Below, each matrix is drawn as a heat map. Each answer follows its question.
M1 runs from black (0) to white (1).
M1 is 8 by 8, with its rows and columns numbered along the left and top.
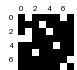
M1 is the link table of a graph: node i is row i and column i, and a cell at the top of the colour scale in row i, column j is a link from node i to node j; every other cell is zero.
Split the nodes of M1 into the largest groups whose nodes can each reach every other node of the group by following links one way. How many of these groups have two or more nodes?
3
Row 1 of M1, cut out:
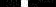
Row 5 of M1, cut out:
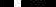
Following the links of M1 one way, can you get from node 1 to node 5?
no
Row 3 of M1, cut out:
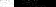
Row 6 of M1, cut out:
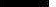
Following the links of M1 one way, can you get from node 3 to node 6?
yes
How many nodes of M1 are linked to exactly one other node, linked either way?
1
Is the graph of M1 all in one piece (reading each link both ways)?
yes
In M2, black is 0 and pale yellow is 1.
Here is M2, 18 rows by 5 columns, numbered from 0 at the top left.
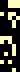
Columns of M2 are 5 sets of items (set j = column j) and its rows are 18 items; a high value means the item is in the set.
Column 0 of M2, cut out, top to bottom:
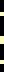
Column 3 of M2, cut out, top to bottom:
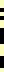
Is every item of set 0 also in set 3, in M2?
no
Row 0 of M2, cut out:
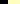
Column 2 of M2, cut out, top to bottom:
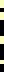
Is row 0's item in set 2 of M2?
yes
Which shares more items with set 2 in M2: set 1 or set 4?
set 4
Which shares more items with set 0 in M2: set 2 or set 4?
set 2
